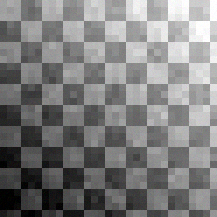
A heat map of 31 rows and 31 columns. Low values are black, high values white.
Slope: up to the top right. Ninth with the highest average: top right. Lone odd cells: none. Ninth with the lowest average: bottom left. Mirror symmetry: none. Histogram: bell-shaped.
